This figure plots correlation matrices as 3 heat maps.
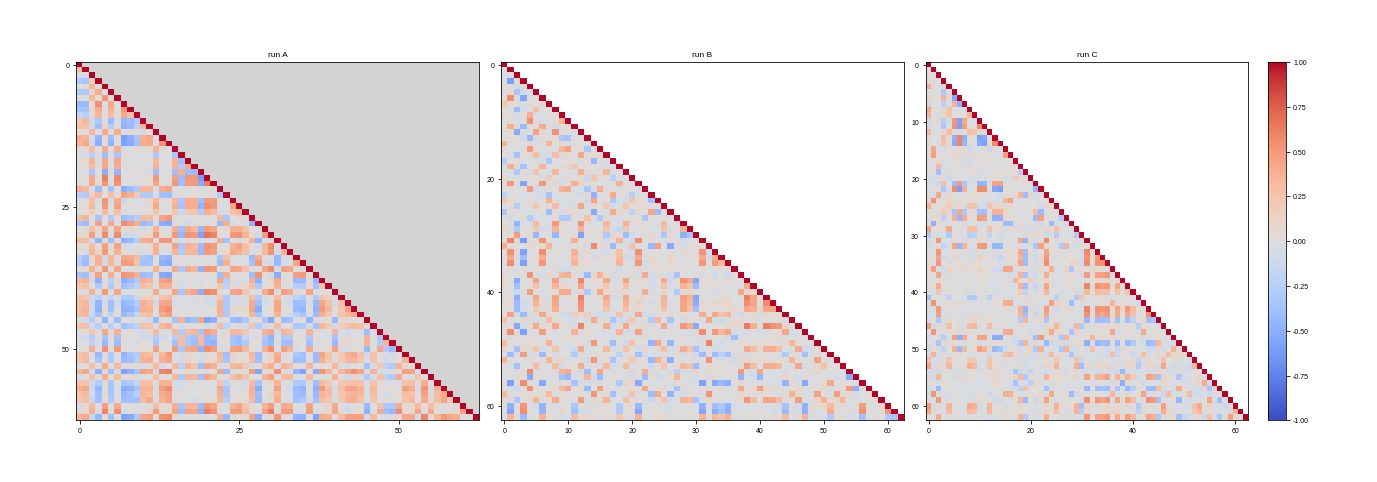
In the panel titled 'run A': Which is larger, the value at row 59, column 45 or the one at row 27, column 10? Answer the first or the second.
the second
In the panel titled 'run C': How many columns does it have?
63
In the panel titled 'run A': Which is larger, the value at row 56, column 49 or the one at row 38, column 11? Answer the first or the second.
the second
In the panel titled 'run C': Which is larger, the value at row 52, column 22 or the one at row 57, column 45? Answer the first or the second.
the second
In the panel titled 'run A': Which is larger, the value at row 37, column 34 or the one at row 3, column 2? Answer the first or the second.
the first
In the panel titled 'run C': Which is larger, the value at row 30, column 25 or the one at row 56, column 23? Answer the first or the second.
the second
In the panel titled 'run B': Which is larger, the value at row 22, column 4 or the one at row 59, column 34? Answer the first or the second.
the first
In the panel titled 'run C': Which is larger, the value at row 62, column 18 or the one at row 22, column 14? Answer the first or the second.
the first
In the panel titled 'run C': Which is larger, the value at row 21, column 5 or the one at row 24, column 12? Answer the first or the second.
the second
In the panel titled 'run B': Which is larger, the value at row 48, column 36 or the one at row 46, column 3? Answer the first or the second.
the second
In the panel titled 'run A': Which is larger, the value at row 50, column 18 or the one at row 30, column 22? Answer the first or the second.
the first
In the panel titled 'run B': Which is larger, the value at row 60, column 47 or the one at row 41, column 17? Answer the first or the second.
the second
